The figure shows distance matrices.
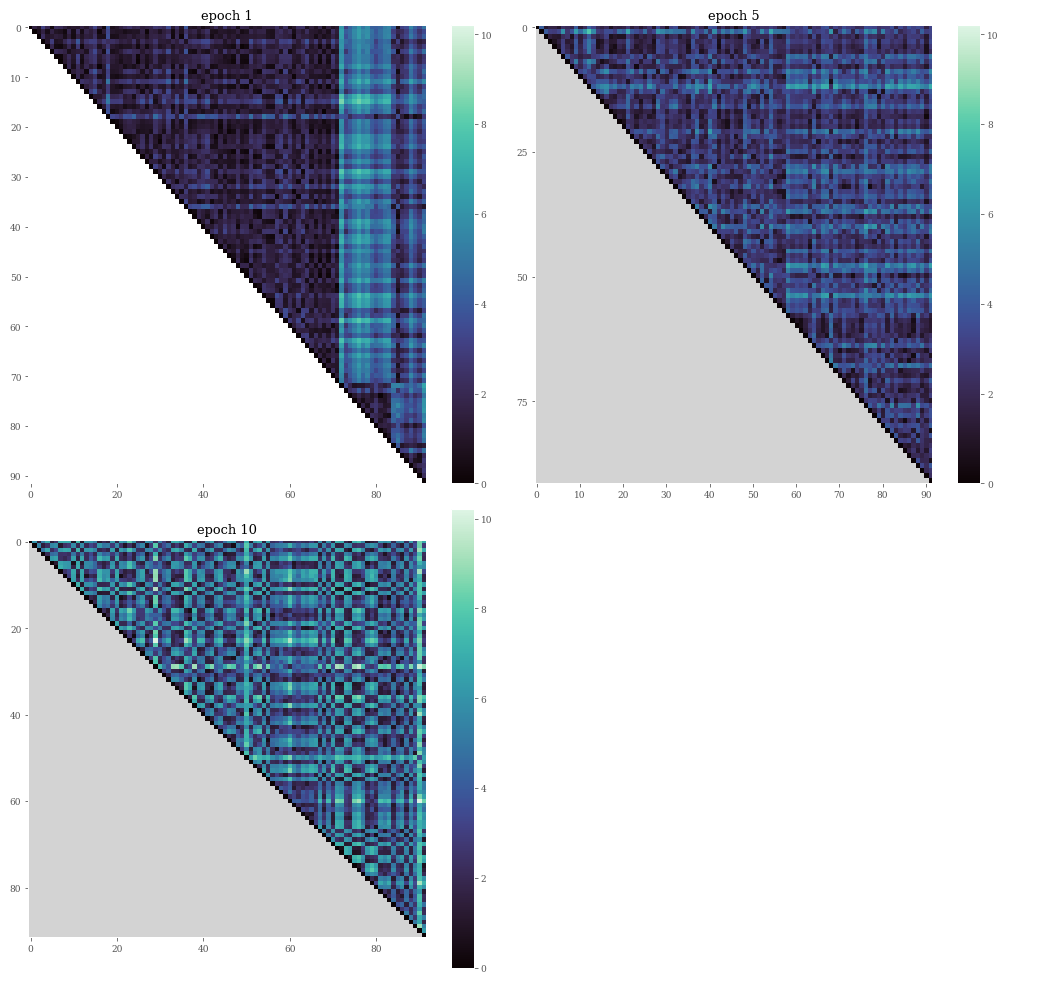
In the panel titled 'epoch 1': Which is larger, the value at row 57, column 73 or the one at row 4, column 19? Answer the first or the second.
the first
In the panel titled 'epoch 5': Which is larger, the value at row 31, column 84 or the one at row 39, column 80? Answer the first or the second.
the first
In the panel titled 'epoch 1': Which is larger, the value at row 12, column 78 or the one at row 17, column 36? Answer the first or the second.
the first
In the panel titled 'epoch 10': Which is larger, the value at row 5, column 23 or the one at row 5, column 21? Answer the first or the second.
the first
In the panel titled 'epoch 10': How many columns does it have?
92
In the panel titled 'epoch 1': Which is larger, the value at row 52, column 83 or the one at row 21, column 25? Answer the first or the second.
the first
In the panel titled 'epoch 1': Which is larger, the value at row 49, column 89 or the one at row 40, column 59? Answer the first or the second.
the first
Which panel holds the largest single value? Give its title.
epoch 10
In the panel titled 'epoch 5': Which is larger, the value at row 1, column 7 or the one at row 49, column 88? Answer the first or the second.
the second
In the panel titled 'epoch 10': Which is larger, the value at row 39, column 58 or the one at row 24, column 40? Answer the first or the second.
the second
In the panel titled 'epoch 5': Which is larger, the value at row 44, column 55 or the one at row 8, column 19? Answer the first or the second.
the first
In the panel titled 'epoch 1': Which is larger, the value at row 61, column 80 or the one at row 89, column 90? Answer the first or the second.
the first
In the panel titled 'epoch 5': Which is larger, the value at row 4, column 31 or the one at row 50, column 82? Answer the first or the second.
the first
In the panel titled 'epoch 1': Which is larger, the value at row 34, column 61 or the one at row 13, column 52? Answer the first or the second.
the first
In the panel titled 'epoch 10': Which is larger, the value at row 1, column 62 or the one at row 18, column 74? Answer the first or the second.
the first
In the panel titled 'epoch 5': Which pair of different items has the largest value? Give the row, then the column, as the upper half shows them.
1, 12
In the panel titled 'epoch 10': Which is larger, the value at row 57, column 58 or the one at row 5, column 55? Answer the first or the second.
the second
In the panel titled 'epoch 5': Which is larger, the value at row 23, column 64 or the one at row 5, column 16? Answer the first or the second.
the first
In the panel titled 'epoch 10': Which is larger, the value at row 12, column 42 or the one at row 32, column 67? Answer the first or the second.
the first
